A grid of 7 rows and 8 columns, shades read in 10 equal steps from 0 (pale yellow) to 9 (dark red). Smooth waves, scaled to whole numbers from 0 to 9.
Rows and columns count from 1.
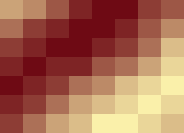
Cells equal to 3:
4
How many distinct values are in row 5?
8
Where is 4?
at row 1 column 2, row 2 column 8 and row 5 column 5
